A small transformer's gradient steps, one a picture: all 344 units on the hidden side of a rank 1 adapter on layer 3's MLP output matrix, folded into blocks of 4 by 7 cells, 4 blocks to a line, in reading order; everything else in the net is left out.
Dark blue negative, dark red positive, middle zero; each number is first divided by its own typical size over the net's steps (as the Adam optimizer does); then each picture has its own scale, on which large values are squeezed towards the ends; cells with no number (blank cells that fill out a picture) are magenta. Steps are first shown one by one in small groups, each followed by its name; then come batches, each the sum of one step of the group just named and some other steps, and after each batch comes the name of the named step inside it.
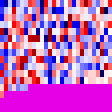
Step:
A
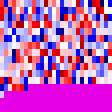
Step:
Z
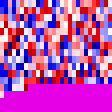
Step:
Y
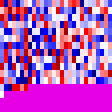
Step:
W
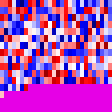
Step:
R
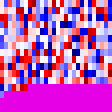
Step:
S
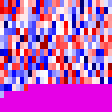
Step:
W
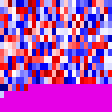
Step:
R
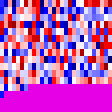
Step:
A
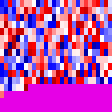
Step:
Y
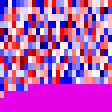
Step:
A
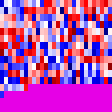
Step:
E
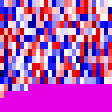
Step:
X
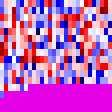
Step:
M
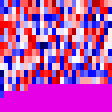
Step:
E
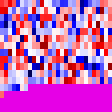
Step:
M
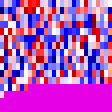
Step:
X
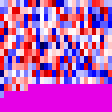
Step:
M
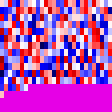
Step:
X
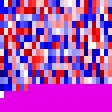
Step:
X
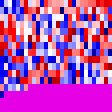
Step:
E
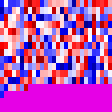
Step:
E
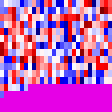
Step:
M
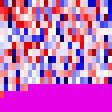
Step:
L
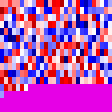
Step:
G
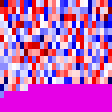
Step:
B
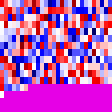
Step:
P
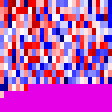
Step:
L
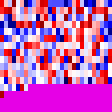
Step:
L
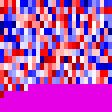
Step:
G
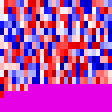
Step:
G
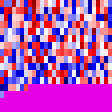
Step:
L
